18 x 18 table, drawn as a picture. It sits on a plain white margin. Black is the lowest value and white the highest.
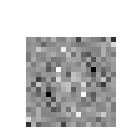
Seam: none. Slope: none. Histogram: heavy tails on both sides. Ninth with the highest average: centre. Grain: fine. Symmetry: a half turn.
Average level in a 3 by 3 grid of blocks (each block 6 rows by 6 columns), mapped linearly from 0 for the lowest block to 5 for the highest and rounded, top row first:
221
050
122
